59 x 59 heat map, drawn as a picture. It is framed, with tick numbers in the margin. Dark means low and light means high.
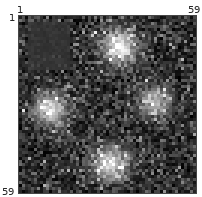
No row or column stands out. The values are skewed, with a long tail toward high values. Four bumps rise from the field. The top left is the smoothest part. An odd patch, calmer than its surroundings, sits in the top left. Overall the values sit about 30% of the way up the scale.
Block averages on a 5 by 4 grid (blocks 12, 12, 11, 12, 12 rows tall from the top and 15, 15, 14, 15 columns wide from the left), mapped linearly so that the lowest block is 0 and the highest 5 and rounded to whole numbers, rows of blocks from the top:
0 1 5 0 / 0 1 3 0 / 5 1 2 3 / 1 1 1 0 / 0 2 3 0
